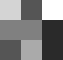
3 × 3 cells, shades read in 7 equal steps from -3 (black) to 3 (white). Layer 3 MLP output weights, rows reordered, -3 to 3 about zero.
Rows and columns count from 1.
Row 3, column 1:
-1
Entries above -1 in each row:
2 2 1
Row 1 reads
2 -1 3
